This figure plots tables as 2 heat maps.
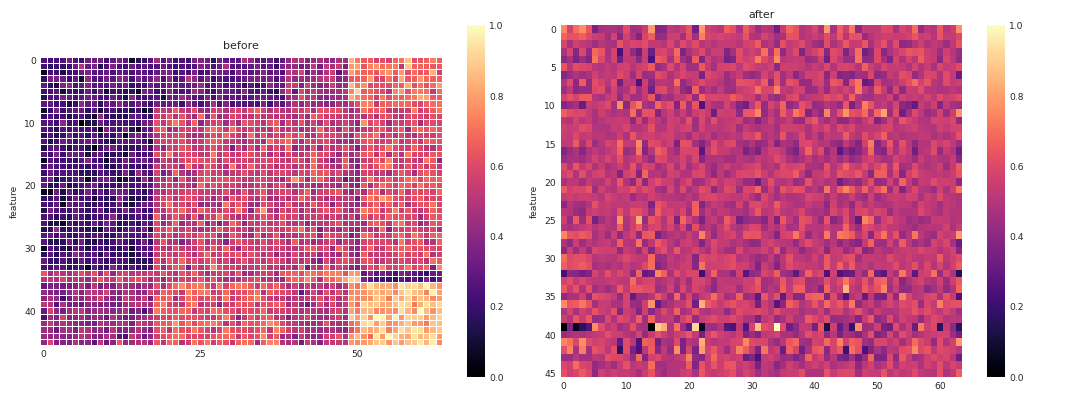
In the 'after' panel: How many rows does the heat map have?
46
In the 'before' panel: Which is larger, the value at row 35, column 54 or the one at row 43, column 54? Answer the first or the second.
the second
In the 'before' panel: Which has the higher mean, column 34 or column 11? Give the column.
34
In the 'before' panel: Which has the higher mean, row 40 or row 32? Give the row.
40
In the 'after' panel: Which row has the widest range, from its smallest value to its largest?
39
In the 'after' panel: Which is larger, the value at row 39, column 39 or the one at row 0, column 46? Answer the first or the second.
the second
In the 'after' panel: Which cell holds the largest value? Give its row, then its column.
39, 34
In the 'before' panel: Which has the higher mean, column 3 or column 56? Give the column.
56
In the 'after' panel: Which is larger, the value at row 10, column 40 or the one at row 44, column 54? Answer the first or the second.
the second
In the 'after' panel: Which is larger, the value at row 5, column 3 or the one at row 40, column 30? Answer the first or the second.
the first
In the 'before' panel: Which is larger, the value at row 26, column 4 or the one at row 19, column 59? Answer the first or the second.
the second
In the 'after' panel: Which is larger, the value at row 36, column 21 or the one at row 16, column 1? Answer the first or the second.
the second
